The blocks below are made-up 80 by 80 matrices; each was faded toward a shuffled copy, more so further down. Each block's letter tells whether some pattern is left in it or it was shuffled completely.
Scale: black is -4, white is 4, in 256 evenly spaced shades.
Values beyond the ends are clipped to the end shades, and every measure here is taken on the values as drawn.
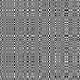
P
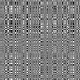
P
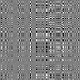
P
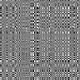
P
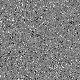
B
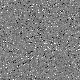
B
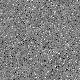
B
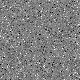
B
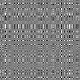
P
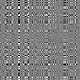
P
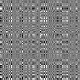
P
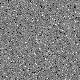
B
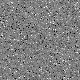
B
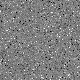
B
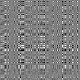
P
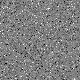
B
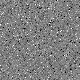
B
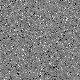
B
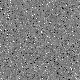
B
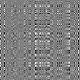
P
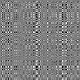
P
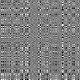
P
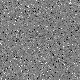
B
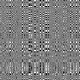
P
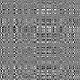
P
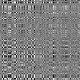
P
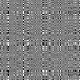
P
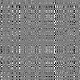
P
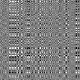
P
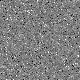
B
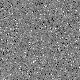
B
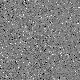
B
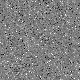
B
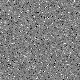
B
